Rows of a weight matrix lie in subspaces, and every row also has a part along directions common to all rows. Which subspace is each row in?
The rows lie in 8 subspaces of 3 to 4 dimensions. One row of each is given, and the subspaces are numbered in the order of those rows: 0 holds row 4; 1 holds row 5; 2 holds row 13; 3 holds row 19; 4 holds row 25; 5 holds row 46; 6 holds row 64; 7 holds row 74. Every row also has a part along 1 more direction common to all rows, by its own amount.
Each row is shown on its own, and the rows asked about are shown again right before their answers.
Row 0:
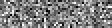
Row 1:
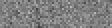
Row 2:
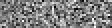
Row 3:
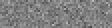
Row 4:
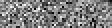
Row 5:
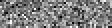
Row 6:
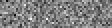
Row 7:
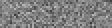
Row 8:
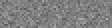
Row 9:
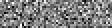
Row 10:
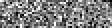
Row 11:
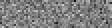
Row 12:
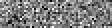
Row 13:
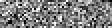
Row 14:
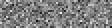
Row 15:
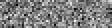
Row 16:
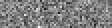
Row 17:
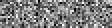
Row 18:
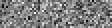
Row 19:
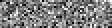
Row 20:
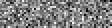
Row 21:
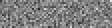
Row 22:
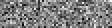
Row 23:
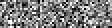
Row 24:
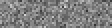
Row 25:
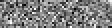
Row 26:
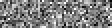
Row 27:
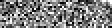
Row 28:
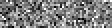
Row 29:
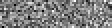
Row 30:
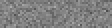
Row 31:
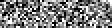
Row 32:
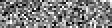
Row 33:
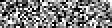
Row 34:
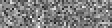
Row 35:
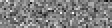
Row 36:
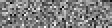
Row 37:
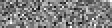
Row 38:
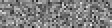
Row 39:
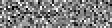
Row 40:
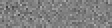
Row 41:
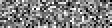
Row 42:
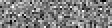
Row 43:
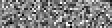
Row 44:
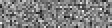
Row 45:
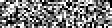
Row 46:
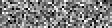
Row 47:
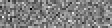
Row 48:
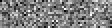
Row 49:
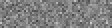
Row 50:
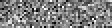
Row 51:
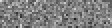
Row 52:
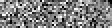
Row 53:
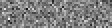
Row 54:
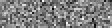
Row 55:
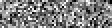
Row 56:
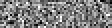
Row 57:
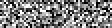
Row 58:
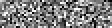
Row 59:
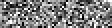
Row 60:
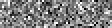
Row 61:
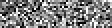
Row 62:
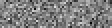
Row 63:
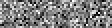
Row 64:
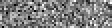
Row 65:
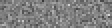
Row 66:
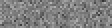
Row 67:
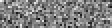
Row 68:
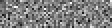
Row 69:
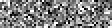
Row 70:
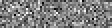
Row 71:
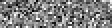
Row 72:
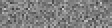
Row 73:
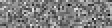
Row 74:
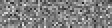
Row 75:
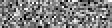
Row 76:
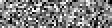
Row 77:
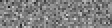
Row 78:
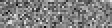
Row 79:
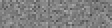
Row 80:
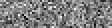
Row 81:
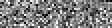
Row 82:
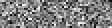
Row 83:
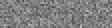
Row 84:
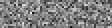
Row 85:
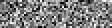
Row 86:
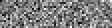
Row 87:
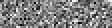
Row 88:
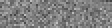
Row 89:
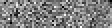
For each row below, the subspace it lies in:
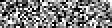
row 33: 4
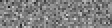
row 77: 7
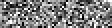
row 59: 5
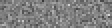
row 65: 2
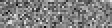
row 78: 2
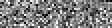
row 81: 6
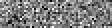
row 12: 2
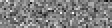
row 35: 6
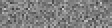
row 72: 5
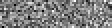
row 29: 6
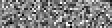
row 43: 3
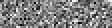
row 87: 1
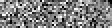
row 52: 0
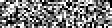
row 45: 3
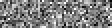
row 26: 0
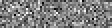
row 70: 5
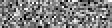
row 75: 1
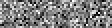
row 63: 1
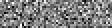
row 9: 7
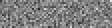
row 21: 5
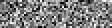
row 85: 1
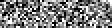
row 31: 4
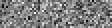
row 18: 3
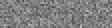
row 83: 0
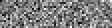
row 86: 5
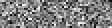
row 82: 4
